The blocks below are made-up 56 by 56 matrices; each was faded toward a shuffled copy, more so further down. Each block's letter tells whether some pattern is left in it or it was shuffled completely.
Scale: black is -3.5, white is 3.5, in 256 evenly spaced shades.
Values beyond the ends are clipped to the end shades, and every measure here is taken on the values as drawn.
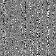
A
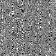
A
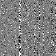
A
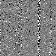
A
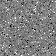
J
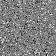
J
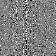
A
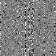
A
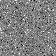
J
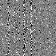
A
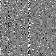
A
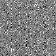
A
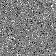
J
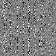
A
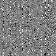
A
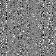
A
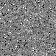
J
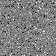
J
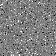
J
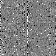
A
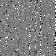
A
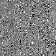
A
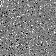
J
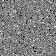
J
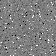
J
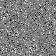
J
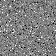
J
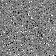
J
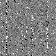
A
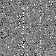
A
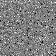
J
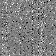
A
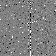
A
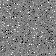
J
